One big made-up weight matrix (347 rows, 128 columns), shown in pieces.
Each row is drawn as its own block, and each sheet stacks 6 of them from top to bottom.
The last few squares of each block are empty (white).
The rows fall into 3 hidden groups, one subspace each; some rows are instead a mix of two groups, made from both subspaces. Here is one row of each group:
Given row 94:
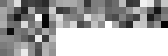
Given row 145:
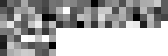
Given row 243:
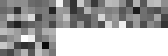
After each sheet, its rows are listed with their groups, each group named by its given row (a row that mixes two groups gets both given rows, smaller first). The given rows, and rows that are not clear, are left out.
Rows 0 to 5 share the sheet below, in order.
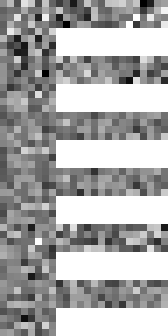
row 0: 94
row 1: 94
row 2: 145
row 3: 145
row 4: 243
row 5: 243
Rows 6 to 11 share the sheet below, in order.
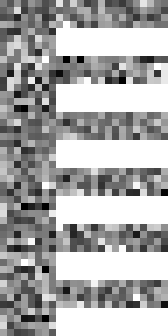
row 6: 94 and 145
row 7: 94 and 243
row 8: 145
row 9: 145
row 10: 243
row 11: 145
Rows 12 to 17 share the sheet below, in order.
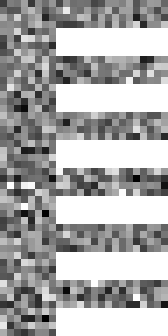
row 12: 145
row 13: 94
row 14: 145
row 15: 243
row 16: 145
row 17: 145
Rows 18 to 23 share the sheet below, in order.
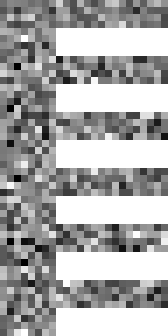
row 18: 243
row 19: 145
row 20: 94
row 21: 145
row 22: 243
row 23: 94
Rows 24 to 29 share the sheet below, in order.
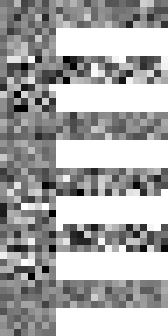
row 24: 94
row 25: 94
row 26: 243
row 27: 145
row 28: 243
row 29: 94 and 145
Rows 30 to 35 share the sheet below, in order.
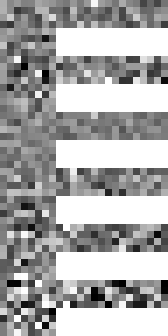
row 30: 145
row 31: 94
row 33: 243
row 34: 94
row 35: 94
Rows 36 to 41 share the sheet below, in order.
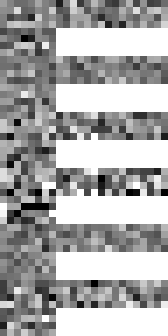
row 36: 243
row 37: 243
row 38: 145
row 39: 145
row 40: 94
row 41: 145
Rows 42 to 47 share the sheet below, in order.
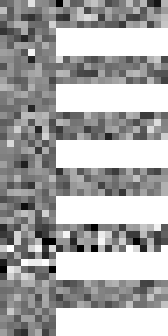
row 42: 243
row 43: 243
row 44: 94
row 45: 243
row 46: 145
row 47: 94
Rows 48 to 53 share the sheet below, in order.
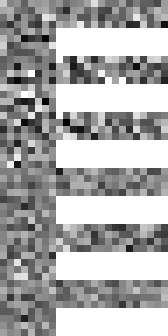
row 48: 145
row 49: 243
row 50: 145
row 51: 243
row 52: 94
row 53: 243
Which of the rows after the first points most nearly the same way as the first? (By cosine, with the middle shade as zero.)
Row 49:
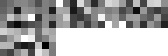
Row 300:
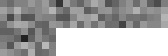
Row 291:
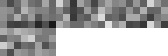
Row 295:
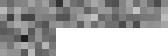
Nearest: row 291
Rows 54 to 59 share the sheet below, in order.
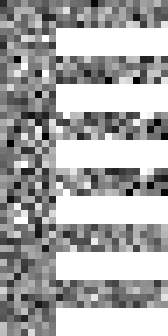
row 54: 145
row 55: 94
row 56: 94
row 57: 94
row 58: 94 and 145
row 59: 243
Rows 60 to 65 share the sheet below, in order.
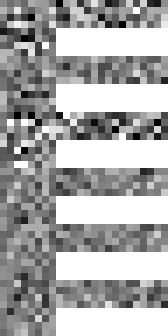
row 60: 243
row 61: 145
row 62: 94
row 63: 94
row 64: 94
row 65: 94
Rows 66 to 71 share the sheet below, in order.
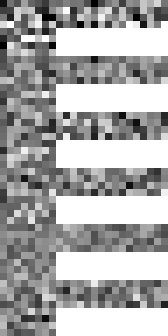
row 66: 145
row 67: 145
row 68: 94 and 145
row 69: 145 and 243
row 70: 94
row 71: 145
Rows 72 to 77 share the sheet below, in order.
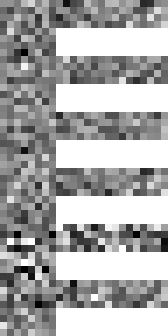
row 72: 94
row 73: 94 and 243
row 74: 243
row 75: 94
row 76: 243
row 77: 243
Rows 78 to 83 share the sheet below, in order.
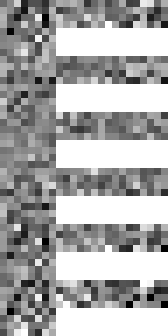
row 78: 94
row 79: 145 and 243
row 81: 145
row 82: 94
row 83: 94
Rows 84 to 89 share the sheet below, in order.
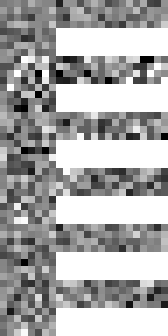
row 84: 243
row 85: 94
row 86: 145
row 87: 94
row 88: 243
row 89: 94
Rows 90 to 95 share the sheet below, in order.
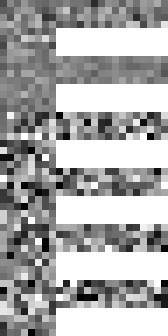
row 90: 145
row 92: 94 and 243
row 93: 243
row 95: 243
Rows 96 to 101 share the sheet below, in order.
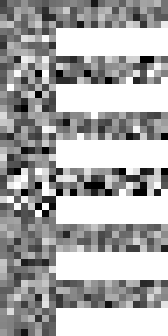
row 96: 145
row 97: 94
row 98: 145
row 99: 94
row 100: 145
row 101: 94
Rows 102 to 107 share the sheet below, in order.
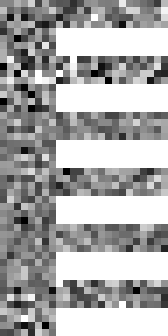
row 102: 94 and 243
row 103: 243
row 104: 243
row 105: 94
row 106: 94
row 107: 243
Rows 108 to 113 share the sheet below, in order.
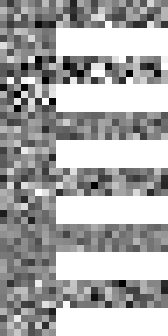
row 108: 243
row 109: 94 and 145
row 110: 145
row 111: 243
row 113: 94
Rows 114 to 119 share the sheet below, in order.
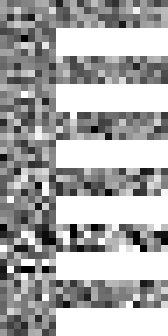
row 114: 243
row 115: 243
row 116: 243
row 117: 94
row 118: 145 and 243
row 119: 94
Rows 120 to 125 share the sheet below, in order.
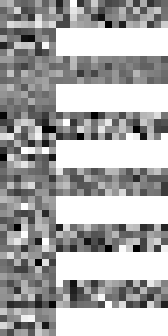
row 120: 243
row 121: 145 and 243
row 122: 145
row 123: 243
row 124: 94
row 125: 243
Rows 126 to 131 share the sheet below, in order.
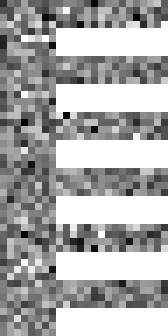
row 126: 145
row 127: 145
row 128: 94 and 243
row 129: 94
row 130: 145
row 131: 94
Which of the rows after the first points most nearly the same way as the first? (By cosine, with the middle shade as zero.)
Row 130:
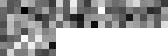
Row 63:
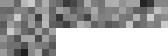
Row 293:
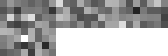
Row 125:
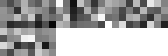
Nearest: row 63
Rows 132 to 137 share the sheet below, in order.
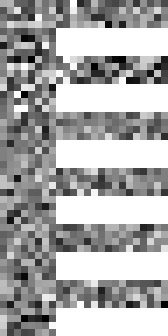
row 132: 243
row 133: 94
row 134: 94
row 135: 145
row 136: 94
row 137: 145
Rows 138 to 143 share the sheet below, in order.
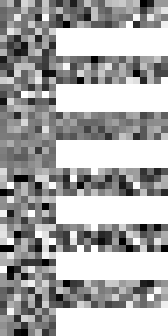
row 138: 94
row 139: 145
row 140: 94
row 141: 145
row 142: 145
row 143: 94
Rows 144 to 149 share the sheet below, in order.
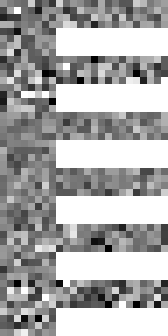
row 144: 145
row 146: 94 and 145
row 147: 94
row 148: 94 and 243
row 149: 94
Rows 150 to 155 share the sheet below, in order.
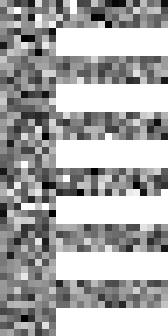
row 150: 94 and 243
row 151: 145
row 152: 94
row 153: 145
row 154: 94
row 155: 243
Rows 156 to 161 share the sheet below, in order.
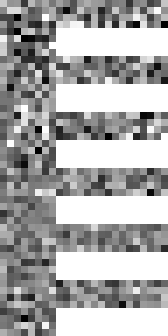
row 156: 145
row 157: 94
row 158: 94
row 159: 243
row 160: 145
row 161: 243
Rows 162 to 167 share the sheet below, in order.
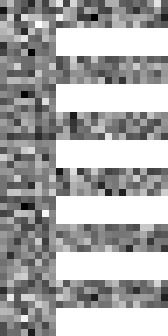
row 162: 243
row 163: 243
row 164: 243
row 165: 243
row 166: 94
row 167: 243
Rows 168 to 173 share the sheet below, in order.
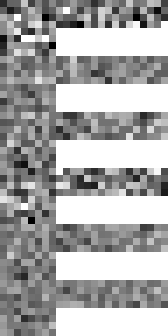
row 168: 145
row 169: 243
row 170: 94
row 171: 243
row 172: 94
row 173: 145
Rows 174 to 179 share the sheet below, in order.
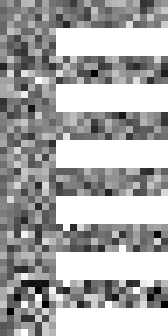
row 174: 94
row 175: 243
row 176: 94
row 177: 94
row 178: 94 and 243
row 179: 94
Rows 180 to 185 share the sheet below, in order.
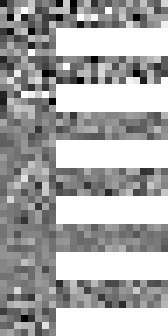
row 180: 145 and 243
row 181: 145
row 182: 243
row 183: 94
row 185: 243
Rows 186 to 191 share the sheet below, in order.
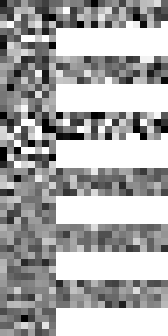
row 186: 145
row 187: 94
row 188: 145
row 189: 145
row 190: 145
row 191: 243
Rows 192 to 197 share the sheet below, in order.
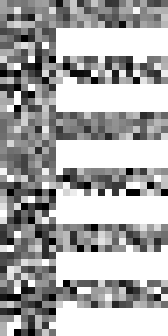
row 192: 243
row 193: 145
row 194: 94
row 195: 145 and 243
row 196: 145
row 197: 94 and 145
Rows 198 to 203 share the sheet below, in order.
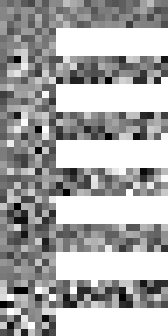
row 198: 94
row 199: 94 and 145
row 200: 94
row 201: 94
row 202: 94
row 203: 145
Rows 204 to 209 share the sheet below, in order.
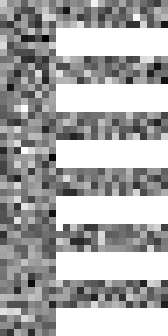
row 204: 145
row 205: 94
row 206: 145
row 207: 145
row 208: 145 and 243
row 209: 145 and 243
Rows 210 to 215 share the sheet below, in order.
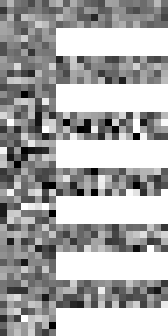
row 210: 243
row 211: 243
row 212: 94 and 145
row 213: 145
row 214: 243
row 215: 145
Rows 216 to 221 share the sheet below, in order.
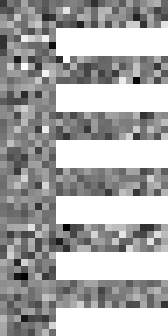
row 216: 145
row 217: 94
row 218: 94
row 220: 94
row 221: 145
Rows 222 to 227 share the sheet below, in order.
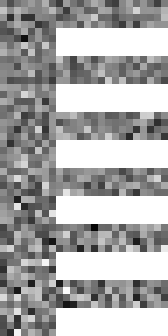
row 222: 243
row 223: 243
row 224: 94
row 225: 94 and 145
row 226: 145
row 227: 145
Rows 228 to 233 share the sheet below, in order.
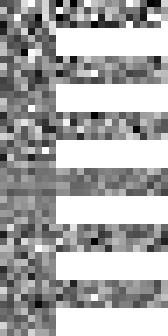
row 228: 94 and 243
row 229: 243
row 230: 145
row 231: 94 and 243
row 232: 243
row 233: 243
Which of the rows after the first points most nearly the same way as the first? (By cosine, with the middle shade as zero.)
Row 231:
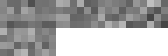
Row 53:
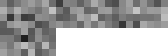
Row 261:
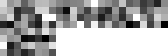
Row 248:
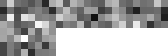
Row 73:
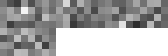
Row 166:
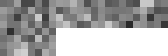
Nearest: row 73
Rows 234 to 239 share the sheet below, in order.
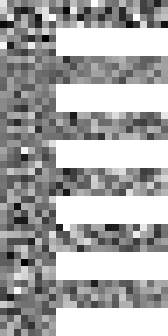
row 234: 145
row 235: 94
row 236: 94 and 243
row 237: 94
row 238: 94 and 243
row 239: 145
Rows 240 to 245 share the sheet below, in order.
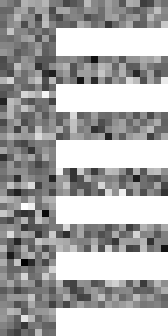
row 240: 94
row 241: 145
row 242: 243
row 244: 94 and 145
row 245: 94 and 243
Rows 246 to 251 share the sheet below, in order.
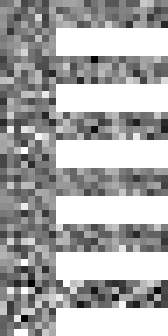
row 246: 94
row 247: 145
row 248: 243
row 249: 243
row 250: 243
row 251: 94
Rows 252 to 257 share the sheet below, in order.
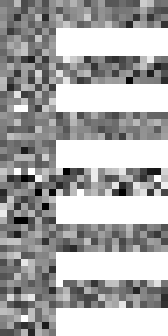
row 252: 94
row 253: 94
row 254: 243
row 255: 94 and 145
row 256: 145
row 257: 243
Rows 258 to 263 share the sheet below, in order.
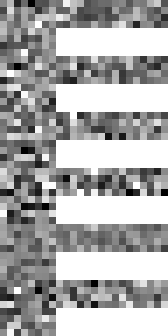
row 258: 94 and 243
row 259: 145
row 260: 243
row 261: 145
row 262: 145
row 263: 145
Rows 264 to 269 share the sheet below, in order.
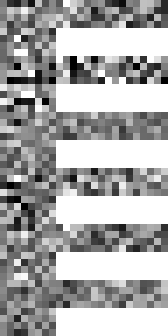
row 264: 94
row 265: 243
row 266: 145
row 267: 145
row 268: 94
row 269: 94
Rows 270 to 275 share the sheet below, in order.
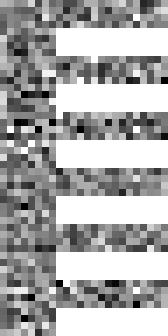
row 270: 94 and 145
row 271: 145
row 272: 145 and 243
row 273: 243
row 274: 243
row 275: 94 and 243
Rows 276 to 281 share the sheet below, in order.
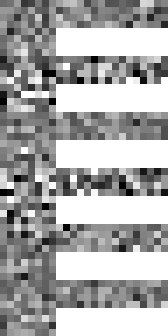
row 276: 94
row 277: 145
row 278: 243
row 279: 145
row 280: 94
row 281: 145
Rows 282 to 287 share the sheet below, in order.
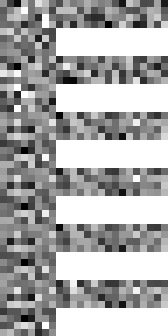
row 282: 94
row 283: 145
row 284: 243
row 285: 243
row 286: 243
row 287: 243
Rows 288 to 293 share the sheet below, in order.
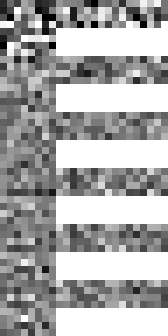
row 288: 145
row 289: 94 and 243
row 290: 94
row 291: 243
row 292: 243
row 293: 243
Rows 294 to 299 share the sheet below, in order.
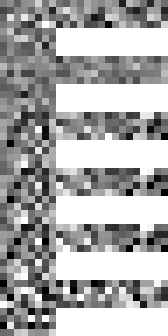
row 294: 94 and 243
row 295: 243
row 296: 94
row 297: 94
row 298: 94
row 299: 145
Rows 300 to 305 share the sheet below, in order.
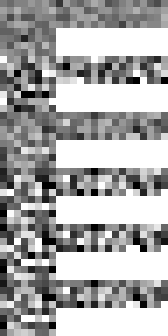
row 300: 243
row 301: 145
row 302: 145
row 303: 145
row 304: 145
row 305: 145
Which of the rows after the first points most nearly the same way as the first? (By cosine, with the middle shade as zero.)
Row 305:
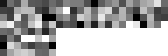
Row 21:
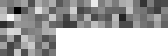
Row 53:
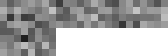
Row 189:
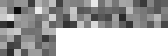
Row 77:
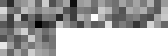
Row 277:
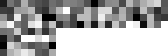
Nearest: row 277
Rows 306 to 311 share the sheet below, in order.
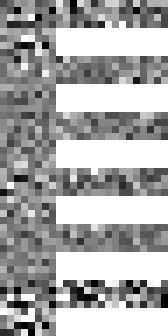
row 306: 243
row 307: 94
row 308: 94
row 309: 145
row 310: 145
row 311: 243
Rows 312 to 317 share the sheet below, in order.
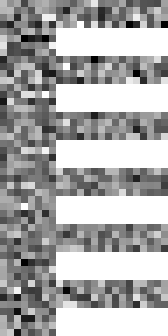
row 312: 145
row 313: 145
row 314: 145
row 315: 243
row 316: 145
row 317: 145
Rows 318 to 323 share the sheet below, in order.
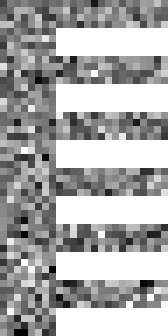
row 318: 145
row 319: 243
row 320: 243
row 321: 94
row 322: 145
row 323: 94
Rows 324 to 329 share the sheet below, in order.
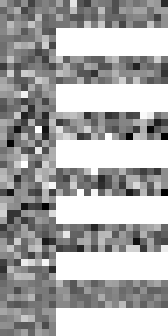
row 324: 145 and 243
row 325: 243
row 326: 94
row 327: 145
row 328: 145
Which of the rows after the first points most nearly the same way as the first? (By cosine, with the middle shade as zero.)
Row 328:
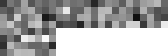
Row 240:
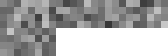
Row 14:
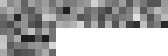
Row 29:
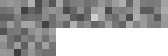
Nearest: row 240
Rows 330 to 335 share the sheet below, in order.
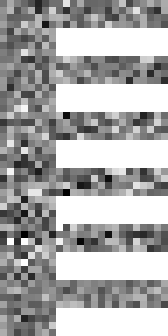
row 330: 94
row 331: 94
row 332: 94 and 243
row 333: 94 and 243
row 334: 145 and 243
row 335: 145
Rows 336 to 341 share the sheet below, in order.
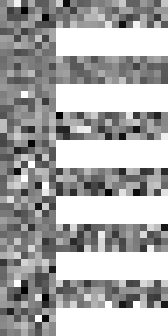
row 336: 94
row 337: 243
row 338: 145 and 243
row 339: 94
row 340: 145 and 243
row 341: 94
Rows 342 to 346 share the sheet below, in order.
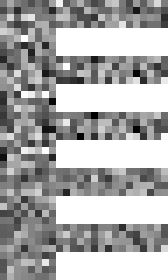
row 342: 243
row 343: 145
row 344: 145
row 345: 94 and 243
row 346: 94 and 145
